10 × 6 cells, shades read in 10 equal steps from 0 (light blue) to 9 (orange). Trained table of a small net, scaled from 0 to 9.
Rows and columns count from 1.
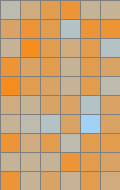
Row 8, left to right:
8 5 7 3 7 7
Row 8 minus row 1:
5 0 0 -5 3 3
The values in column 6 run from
2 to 8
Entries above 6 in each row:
2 4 3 3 3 0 0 4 2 2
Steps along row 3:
up down down up down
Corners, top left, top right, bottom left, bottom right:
3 4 8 5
